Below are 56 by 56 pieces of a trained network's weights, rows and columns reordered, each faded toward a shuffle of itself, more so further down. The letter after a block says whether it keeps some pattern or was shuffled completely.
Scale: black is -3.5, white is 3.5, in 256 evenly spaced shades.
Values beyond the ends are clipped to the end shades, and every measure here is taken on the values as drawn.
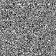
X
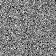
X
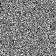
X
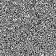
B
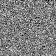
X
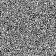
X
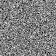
B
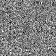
X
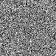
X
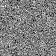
B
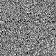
X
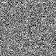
X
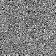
X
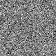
B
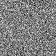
B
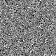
B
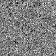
X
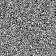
B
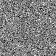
B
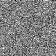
X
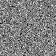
B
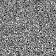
X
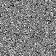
B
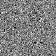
X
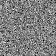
B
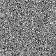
X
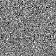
X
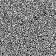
B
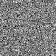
X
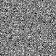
X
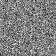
B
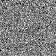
X
